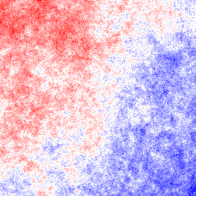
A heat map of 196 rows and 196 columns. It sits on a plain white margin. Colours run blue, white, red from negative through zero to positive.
The ninth with the highest average is the top left. There is an overall slope up to the top left. No row or column stands out. The halves do not mirror each other. The bottom right is the ninth with the lowest average. There are no lone odd cells. There are no regular stripes.
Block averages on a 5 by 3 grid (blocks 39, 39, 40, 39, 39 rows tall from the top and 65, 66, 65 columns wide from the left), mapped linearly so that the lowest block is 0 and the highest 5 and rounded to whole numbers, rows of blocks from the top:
5 4 2 | 4 3 1 | 4 3 1 | 3 2 1 | 2 1 0
